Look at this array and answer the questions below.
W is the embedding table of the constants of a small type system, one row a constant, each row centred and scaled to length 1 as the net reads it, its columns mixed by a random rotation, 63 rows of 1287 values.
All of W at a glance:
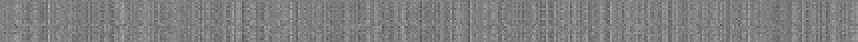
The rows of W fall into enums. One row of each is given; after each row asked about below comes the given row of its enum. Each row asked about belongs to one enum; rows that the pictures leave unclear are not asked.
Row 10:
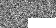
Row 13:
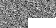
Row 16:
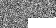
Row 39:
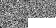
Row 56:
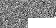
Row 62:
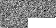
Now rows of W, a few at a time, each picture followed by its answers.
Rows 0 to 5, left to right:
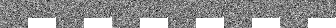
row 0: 13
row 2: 62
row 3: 56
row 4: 39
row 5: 10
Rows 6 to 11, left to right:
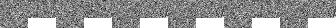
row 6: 10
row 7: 13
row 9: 56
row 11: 56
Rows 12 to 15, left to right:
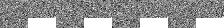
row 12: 56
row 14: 39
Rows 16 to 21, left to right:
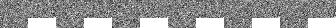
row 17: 10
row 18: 39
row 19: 10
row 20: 56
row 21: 56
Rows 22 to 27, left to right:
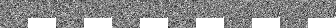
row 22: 10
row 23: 39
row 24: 10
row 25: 39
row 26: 56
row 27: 56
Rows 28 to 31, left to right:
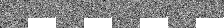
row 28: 39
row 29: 13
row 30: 56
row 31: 10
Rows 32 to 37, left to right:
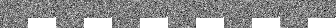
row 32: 16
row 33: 10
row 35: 13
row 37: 62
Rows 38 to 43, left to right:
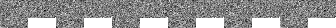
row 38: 62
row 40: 16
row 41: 39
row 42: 39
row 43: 62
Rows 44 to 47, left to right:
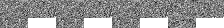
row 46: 56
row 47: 39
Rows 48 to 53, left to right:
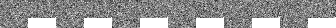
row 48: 10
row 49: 10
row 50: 39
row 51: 13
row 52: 56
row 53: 16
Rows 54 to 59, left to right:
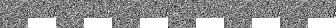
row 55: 10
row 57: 39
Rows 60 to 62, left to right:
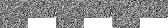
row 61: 56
